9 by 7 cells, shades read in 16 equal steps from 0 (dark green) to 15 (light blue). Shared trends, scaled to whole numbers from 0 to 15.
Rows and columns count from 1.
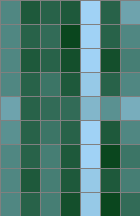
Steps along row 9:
down up down up down up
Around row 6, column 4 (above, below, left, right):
4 2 5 15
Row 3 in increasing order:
1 1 2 3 6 7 15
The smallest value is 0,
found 3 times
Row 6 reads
8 3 5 3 15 2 7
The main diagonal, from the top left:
7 3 3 2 12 2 5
